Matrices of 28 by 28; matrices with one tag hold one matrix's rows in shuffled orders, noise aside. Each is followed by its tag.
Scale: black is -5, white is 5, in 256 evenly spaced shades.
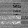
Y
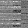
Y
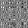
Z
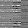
Y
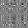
Z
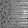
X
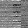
Y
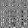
Z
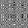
Z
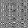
Z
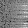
X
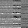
Y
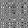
Z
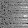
X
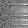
X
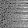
X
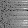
X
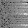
X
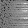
X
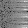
X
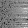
X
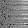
X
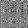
Z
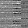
Y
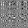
Z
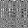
Z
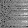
X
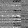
Y
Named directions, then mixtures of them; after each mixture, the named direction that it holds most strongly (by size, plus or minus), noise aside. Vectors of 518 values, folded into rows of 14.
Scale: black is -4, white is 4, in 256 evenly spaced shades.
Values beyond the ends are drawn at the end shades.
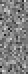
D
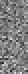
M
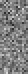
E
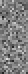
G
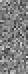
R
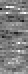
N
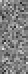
G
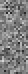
R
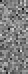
E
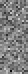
E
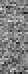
M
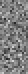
G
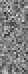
E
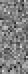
D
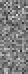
E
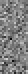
M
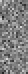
G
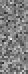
M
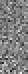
M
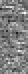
N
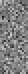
G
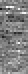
N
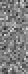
D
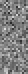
E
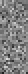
G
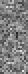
G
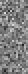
E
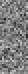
R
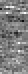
N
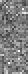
E
